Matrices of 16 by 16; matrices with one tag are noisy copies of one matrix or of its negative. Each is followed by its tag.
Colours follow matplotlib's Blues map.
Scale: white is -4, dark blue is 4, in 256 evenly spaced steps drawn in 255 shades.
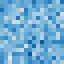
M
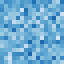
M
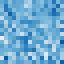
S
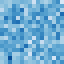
M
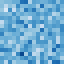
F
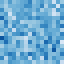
S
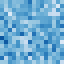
S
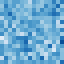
S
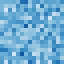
F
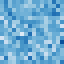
S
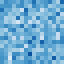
M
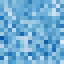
S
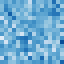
S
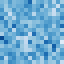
S
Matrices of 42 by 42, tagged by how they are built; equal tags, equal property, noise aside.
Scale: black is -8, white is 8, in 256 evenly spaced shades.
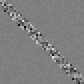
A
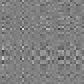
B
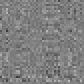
B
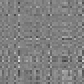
B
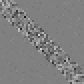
A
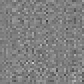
B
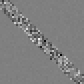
A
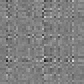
B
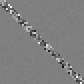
A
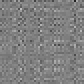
B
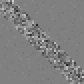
A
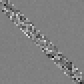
A
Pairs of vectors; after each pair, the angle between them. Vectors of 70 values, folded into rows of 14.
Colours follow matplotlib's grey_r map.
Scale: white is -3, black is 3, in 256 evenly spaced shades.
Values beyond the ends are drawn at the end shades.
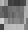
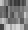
nearly parallel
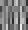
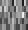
orthogonal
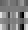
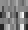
nearly opposite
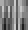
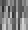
nearly opposite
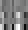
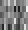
partly opposed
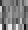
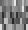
partly aligned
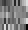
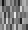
partly aligned
